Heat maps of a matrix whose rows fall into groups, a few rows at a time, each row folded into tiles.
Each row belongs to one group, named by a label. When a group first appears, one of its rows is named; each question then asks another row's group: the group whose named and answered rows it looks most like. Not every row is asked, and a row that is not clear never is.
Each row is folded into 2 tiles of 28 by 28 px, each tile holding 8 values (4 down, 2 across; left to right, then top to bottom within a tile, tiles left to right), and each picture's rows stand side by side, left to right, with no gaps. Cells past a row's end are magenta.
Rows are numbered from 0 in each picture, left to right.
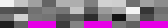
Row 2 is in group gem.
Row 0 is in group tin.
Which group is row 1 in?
gem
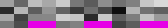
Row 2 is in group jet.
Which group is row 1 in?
tin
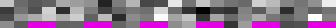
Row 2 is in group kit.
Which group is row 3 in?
tin
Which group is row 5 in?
jet
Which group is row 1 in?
tin
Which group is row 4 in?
jet
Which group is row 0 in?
kit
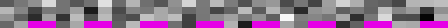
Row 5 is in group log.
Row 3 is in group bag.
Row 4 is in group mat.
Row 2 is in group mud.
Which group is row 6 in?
kit
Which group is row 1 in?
gem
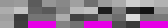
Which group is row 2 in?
tin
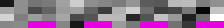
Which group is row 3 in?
kit
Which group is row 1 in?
bag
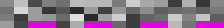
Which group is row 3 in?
log
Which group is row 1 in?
tin
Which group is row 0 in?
bag
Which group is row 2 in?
bag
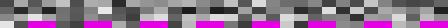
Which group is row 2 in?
mud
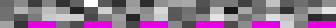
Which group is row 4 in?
jet
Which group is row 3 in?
kit
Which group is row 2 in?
mud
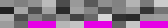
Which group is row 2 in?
gem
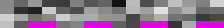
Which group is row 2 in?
mud
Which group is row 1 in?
log
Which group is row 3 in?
gem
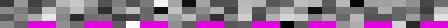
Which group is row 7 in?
kit
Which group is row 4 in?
tin
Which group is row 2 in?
gem
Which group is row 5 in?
tin
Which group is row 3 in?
mat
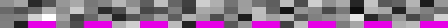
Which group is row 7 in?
mud
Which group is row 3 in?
mat
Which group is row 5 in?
jet
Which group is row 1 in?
bag
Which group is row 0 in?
kit
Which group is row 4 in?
mud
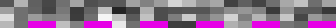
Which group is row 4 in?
log
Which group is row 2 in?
log
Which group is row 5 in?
bag
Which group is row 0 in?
log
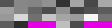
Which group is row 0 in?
tin
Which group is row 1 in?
log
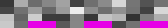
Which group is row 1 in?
gem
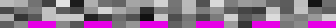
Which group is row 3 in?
gem
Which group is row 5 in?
mud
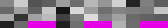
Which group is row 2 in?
mat
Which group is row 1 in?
jet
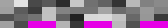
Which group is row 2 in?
log
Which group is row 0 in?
kit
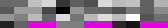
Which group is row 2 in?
tin
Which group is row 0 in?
jet
